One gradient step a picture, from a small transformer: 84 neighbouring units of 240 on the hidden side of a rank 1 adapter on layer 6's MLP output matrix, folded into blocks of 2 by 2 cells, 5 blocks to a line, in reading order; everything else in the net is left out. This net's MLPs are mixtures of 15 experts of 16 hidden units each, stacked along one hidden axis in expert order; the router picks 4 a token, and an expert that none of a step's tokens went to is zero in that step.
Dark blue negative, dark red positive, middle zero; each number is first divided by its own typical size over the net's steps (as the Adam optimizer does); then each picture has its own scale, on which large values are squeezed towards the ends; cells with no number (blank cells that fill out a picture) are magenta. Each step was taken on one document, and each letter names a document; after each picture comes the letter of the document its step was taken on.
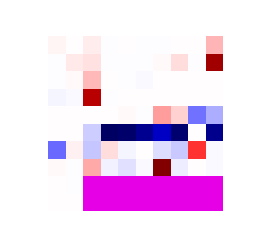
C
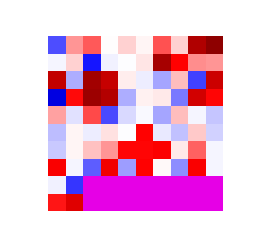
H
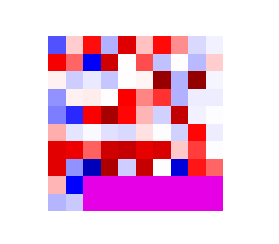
H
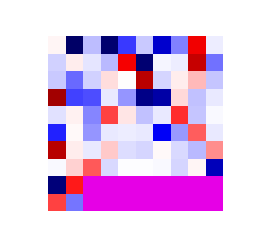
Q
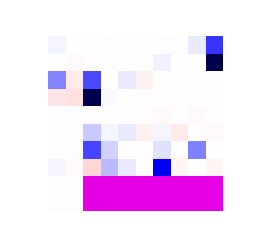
C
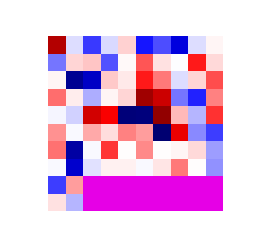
Q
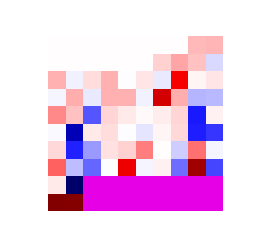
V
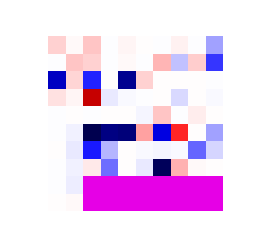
C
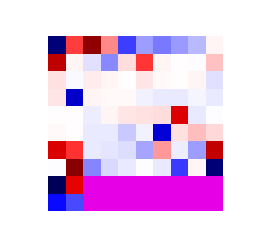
Q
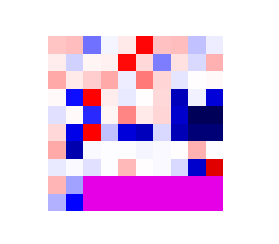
V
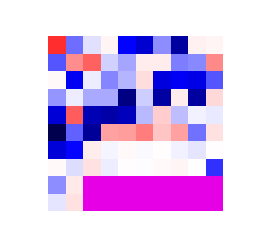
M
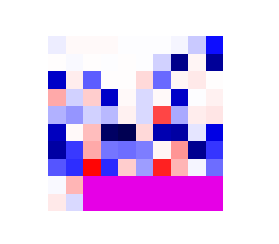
C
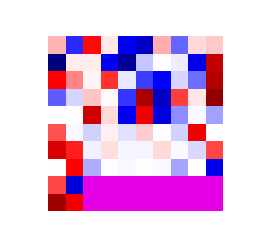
Q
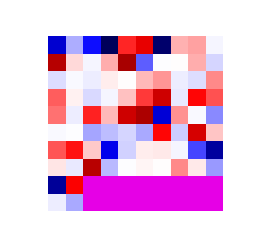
Q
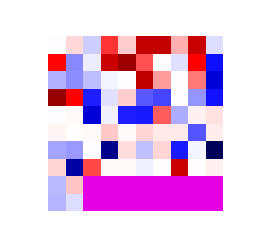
Q
